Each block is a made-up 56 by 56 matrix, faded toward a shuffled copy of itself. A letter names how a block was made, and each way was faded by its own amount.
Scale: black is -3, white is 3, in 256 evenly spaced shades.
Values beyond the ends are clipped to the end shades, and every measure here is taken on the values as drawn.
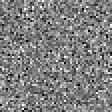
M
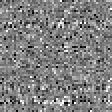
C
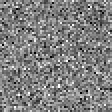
M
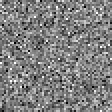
M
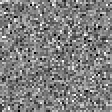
M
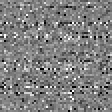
C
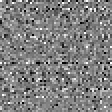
C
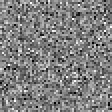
M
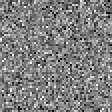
M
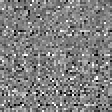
C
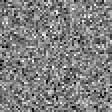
M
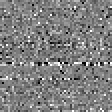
C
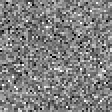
M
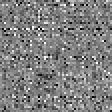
C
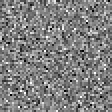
M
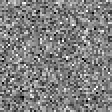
M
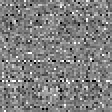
C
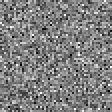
M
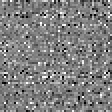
C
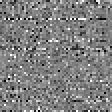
C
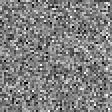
M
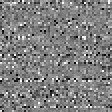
C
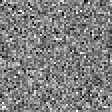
M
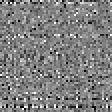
C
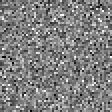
M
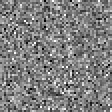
M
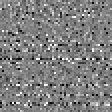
C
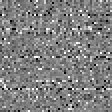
C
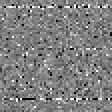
C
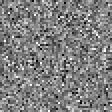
M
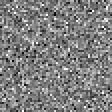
M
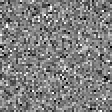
M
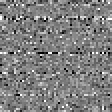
C
